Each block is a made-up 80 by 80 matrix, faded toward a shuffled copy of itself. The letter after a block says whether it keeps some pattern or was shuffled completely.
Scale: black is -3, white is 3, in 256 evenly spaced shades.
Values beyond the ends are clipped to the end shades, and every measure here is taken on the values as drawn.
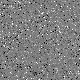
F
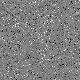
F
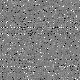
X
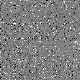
X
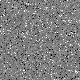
F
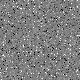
F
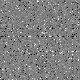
X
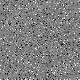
X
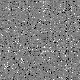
X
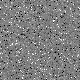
F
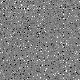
X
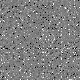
X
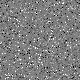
F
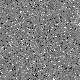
F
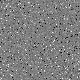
F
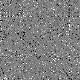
X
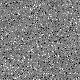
F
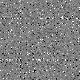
X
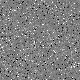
F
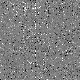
X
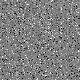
X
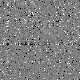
X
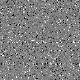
X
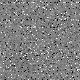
X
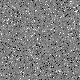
F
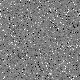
F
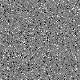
X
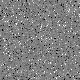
F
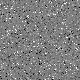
F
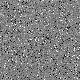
F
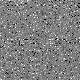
X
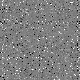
X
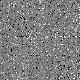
X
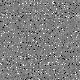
X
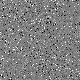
F
